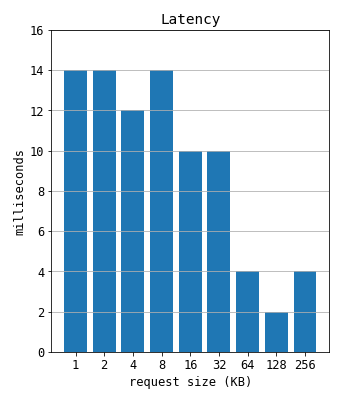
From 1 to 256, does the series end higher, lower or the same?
lower
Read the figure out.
Title: Latency
x-axis: request size (KB), ticks 1 2 4 8 16 32 64 128 256
y-axis: milliseconds, ticks 0 2 4 6 8 10 12 14 16
Values:
14 14 12 14 10 10 4 2 4
